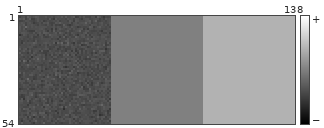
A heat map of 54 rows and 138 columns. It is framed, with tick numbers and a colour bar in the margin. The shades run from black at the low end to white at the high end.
The table splits into one row of 3 panels. Panel 1,1: low, fine-grained, faint in contrast. Panel 1,2: middling, flat. Panel 1,3: high, flat.
